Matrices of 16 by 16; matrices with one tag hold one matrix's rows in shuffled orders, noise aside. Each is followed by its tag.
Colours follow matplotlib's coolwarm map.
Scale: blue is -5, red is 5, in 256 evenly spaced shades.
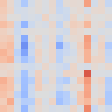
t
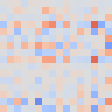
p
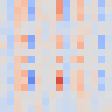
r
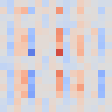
r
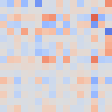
p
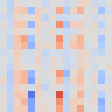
r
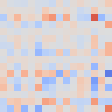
p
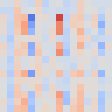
r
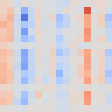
t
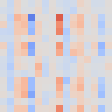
r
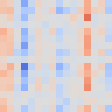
t
